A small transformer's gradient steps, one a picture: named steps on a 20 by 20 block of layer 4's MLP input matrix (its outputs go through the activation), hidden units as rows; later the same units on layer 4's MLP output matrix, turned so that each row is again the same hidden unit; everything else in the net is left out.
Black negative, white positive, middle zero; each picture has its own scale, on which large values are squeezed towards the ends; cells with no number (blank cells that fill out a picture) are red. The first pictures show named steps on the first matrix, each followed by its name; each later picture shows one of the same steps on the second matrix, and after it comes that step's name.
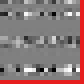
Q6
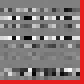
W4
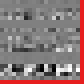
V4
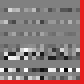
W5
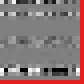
Q6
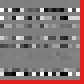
W4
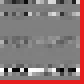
Q6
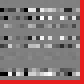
W4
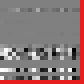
W5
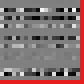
W4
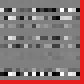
W4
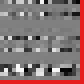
V4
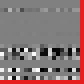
W5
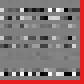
W4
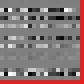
W4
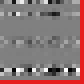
Q6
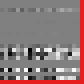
W5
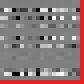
W4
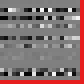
W4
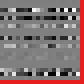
W4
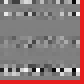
Q6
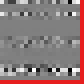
Q6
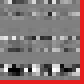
V4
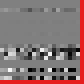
W5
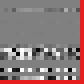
W5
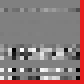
W5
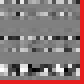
V4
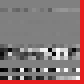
W5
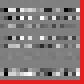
W4
